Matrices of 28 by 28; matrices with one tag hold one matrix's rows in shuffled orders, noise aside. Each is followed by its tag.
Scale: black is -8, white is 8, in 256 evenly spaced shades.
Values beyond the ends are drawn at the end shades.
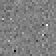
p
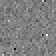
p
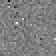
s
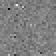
s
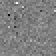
s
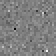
p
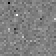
s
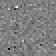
s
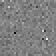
p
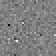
s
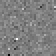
s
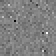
p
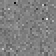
p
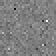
p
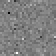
s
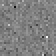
p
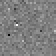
s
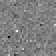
s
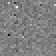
s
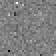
s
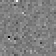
s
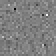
p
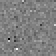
s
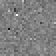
s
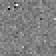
s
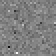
s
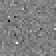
s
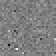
s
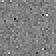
p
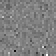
p
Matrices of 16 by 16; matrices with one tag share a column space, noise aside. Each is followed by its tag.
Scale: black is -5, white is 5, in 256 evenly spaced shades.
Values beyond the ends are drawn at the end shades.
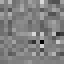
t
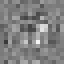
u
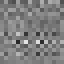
t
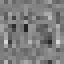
u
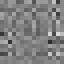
t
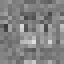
u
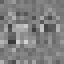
u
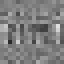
u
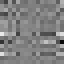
t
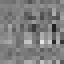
u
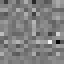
t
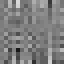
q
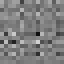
t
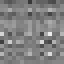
t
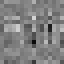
u
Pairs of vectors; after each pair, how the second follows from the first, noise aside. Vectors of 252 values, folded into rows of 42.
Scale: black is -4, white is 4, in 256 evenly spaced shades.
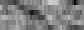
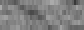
shrunk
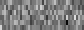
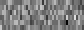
copied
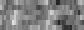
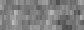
shrunk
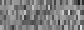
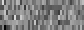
reversed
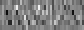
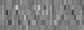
shrunk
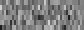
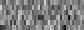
copied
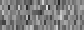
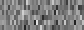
reversed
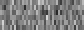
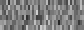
reversed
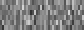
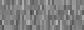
shrunk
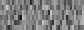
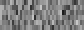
reversed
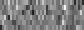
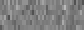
shrunk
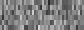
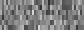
copied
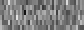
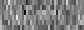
copied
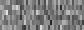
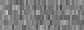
shrunk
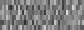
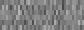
shrunk
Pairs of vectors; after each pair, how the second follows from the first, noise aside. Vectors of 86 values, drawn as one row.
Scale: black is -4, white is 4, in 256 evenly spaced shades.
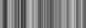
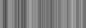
shrunk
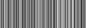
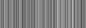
shrunk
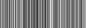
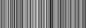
negated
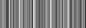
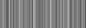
shrunk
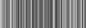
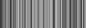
negated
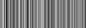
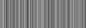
shrunk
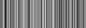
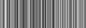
negated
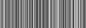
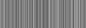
shrunk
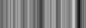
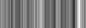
negated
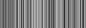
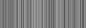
shrunk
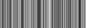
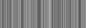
shrunk
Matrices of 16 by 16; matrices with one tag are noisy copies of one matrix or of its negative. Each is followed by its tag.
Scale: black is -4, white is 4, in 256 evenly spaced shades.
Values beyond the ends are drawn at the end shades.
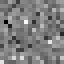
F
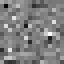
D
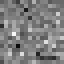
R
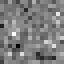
R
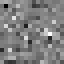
D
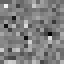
D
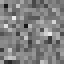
D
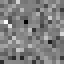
F
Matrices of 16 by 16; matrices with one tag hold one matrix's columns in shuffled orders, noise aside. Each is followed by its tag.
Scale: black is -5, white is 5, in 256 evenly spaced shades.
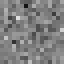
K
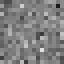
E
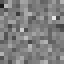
K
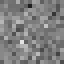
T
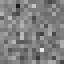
E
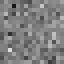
E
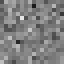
K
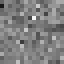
K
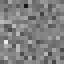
T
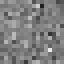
E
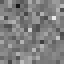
K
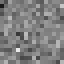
E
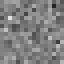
K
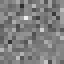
K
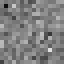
E
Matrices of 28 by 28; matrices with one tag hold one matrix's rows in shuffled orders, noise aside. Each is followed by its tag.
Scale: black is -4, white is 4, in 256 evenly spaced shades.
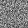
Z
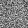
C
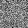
C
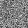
C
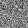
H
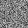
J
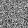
C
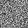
J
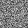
C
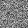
H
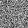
C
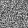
H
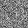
J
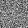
H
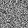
J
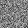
J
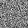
Z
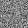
J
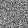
Z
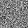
J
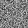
J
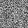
C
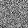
Z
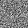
Z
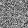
C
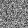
C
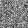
C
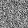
Z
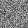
J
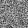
H
